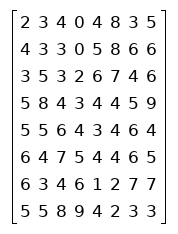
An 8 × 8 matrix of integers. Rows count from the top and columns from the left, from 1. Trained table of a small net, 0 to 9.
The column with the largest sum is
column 8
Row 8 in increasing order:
2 3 3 4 5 5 8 9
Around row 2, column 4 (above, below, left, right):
0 2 3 5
